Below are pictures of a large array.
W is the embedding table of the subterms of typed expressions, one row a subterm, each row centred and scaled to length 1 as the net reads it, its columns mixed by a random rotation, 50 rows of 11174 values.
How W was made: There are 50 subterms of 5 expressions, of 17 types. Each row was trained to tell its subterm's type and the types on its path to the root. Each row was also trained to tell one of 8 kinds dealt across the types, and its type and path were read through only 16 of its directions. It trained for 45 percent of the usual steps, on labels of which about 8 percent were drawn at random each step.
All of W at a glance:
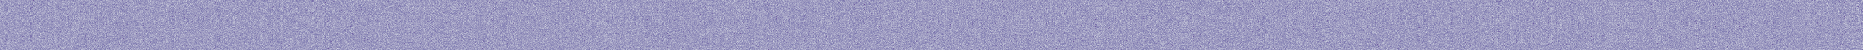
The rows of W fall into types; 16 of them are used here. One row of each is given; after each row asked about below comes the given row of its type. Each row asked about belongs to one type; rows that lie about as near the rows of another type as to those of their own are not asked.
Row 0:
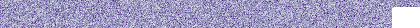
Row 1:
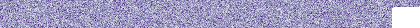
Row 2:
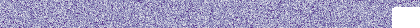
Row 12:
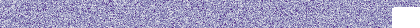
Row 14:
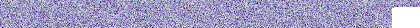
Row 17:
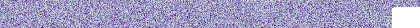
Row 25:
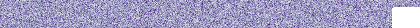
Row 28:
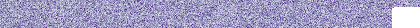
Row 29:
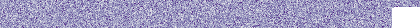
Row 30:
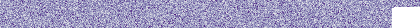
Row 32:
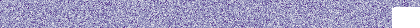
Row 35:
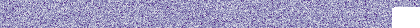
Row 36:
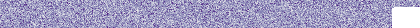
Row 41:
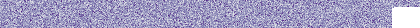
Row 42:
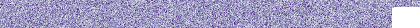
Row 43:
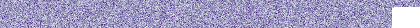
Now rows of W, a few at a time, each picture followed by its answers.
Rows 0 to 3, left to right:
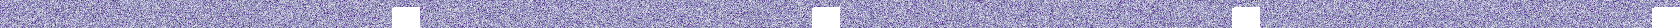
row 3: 35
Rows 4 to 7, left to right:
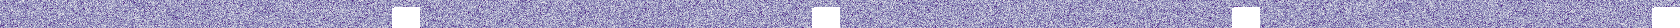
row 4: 36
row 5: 0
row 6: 29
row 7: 36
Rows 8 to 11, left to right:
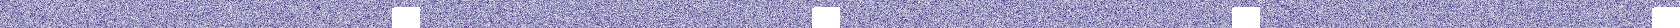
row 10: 41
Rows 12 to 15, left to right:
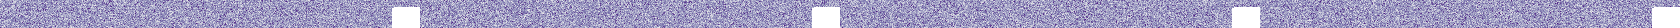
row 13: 0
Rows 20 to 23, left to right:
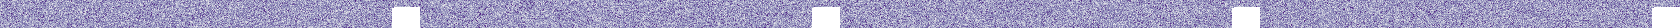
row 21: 14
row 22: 2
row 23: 36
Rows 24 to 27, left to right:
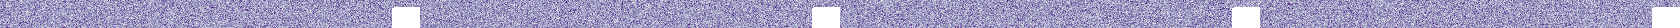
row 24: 28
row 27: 32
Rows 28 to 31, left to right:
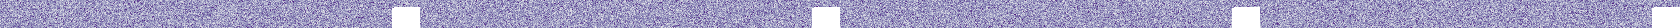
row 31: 1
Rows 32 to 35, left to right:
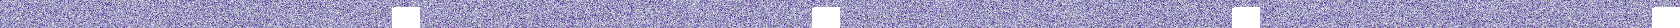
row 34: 12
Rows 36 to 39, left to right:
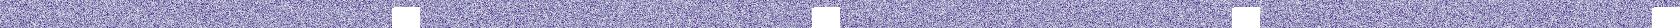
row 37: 2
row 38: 25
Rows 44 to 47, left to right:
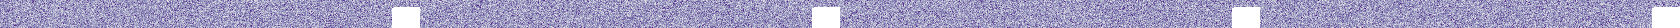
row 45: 42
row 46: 12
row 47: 43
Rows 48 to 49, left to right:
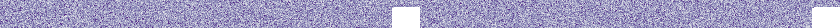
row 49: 0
